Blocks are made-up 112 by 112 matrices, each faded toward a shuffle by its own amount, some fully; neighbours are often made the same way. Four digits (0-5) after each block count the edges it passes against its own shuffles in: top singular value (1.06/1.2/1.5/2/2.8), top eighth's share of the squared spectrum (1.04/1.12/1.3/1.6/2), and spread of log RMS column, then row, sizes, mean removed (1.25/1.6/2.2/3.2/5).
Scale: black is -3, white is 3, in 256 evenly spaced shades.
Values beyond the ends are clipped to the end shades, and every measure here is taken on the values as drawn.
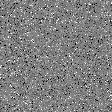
2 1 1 0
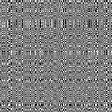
5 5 5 4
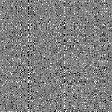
5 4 3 2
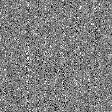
1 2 3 0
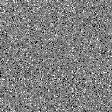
4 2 1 1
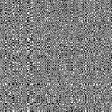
5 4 3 3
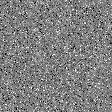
0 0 0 0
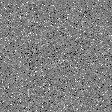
0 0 0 1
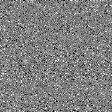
1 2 1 3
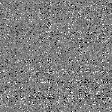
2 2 2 3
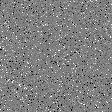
0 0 0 0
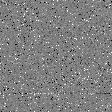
2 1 0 0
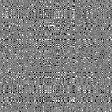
5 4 3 4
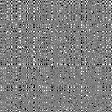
5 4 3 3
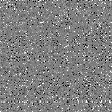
4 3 2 2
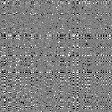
5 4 3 4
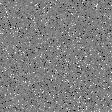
0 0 0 0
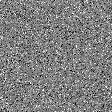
2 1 0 0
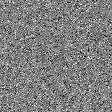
2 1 0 0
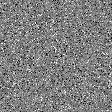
2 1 0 0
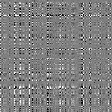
5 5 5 4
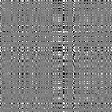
5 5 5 4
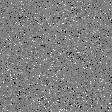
2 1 0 1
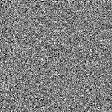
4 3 1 2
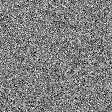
1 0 0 0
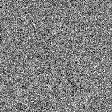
3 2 0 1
